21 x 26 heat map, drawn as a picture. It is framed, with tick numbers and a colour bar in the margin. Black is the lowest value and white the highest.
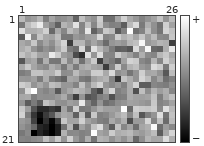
Overall the values sit about 60% of the way up the scale. The bottom left is the ninth with the lowest average. In the bottom left lies a patch that is lower than the rest. There are no regular stripes.
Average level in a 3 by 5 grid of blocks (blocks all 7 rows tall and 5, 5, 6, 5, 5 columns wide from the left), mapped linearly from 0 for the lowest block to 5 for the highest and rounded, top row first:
54444 | 43344 | 02445
